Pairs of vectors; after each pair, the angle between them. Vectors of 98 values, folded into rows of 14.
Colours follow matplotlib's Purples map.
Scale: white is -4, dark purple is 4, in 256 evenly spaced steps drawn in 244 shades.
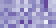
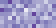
orthogonal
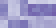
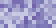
orthogonal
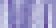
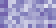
partly opposed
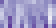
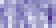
nearly opposite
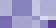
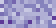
orthogonal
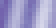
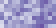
partly opposed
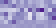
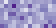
orthogonal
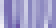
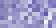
orthogonal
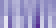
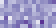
partly opposed
